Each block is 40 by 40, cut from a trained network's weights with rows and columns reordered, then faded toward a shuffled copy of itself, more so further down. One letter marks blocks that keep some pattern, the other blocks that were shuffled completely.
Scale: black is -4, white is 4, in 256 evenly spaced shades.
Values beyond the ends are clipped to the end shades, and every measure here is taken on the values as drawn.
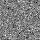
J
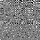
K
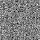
K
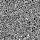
J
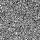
J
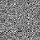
K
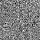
K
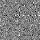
K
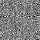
K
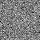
J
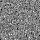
J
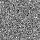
J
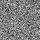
J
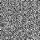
K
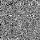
K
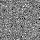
J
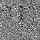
K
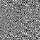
K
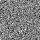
J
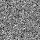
J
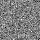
J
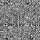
K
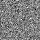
J
